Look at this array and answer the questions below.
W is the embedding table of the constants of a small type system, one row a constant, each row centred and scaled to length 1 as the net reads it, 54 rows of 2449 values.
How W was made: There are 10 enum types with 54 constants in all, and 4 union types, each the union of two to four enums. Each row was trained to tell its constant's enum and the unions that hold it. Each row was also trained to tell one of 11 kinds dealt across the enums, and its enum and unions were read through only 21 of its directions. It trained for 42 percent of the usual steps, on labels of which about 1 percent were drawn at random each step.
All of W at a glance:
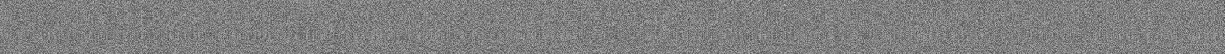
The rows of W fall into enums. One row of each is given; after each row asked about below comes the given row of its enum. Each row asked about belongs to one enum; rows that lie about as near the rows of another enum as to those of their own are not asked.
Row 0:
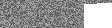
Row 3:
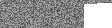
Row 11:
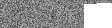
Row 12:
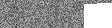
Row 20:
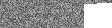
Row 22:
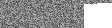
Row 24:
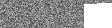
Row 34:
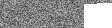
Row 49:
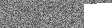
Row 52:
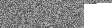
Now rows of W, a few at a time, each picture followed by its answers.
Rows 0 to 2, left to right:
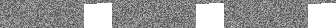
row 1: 22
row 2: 3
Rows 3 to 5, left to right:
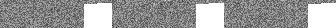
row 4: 49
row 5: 0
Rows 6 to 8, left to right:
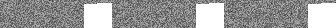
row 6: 34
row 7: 22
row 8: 3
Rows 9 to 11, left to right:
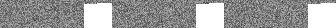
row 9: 12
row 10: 20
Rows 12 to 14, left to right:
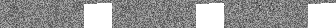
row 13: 12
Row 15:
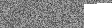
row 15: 11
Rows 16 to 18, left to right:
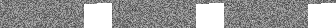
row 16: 3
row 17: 34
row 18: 34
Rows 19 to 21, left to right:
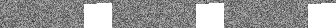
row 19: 11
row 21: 3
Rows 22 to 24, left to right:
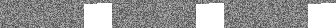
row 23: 22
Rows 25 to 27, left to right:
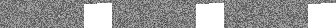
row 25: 0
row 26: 34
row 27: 20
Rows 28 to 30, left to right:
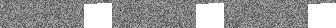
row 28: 3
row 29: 34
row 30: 11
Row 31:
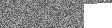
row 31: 0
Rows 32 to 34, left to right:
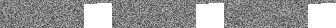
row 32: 11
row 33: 20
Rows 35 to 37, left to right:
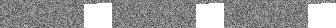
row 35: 20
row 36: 20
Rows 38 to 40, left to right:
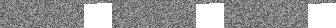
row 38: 20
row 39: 3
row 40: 52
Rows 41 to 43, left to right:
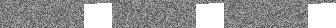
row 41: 0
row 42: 49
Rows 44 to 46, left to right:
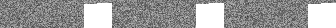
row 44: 52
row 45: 11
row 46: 0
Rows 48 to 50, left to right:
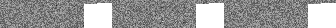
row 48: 22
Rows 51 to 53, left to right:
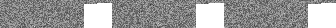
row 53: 52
